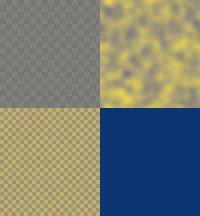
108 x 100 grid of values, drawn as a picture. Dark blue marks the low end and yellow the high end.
It is made of 2 by 2 panels. Panel 1,1: middling, checkered, faint in contrast. Panel 1,2: high, blotchy. Panel 2,1: high, checkered. Panel 2,2: very low, flat.
